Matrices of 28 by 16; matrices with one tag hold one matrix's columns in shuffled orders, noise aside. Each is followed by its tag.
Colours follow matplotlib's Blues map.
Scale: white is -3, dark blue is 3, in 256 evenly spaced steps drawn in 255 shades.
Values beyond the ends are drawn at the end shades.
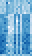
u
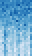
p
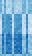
u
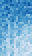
p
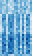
u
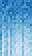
p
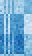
u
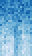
p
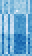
u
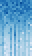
p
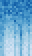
p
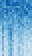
p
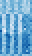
u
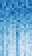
p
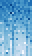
p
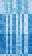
u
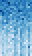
p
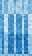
u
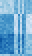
u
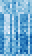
u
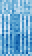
u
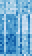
u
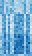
u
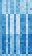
u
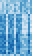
u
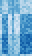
u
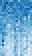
p
